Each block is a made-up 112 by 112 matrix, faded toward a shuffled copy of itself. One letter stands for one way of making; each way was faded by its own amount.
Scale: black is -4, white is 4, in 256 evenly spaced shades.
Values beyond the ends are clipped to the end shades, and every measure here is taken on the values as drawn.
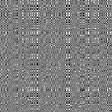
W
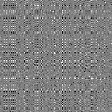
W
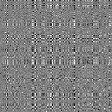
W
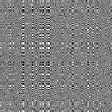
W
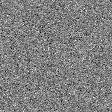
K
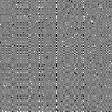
W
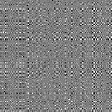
W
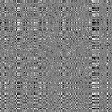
W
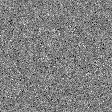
K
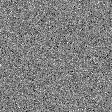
K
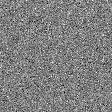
K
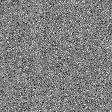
K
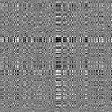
W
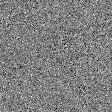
K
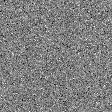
K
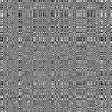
W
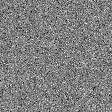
K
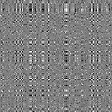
W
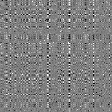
W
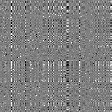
W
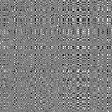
W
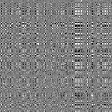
W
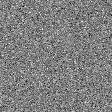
K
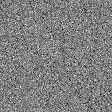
K
